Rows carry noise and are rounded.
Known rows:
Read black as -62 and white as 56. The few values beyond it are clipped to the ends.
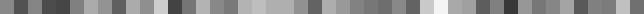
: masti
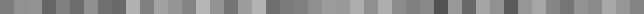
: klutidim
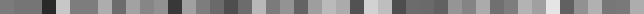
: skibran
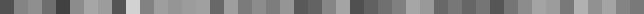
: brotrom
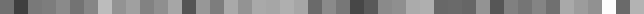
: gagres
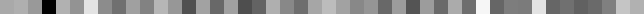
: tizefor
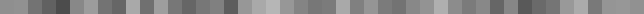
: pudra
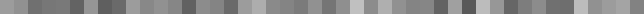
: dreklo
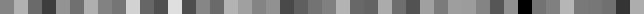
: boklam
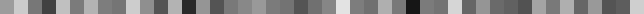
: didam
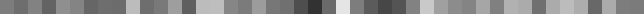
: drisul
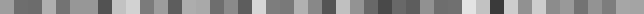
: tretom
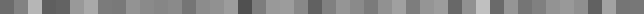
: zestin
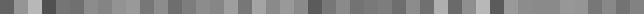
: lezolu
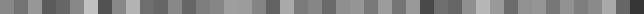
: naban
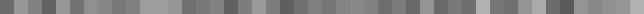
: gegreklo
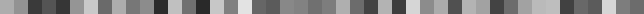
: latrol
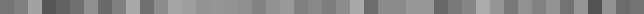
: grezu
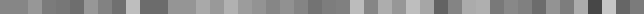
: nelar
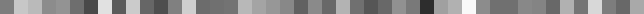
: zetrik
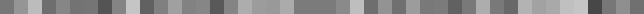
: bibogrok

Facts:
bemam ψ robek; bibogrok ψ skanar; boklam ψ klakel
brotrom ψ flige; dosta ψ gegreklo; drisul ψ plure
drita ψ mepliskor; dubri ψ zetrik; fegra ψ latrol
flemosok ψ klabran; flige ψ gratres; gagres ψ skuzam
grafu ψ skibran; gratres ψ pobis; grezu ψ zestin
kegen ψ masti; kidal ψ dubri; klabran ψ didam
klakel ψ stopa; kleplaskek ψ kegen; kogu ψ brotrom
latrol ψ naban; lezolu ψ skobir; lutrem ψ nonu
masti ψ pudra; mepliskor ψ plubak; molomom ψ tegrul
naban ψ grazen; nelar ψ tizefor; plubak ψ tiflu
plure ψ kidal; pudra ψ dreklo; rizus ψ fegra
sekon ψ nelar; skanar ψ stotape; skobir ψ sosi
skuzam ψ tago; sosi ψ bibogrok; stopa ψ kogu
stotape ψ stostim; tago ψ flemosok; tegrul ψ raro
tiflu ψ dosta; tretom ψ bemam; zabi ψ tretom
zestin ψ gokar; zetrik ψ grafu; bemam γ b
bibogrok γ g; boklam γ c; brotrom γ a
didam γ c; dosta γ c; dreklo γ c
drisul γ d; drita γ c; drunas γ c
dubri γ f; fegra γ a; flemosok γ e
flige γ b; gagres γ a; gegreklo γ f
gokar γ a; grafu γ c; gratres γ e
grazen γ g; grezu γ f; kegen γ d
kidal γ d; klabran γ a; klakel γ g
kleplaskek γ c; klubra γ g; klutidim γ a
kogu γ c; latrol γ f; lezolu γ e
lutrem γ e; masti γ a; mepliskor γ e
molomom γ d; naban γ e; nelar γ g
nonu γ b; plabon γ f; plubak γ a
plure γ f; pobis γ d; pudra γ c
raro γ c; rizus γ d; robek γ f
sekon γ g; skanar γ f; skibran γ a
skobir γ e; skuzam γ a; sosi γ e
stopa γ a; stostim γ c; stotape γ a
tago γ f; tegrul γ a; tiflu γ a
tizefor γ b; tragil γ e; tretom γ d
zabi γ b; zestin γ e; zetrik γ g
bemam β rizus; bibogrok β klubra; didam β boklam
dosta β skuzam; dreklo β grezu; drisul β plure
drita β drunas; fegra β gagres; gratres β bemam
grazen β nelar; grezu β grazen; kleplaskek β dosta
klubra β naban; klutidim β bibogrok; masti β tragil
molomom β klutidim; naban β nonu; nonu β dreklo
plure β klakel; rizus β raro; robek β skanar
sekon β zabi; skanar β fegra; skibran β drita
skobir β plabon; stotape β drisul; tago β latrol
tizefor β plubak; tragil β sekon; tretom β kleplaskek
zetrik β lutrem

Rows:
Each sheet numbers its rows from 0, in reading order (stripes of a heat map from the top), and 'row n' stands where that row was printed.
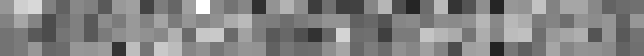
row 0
skobir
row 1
dubri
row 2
plure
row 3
stopa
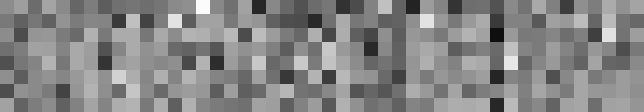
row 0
plabon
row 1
klakel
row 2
skuzam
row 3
rizus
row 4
bemam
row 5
dosta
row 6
flige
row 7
kleplaskek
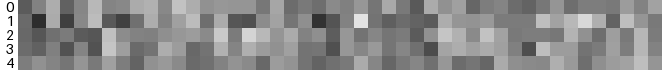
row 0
tiflu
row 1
stotape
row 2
zabi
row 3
tragil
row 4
pobis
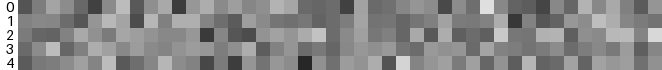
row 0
lutrem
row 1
kogu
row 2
robek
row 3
mepliskor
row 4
raro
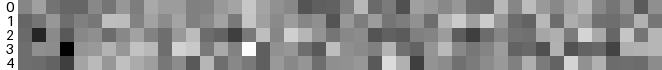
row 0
kidal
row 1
sekon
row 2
skanar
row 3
plubak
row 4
drita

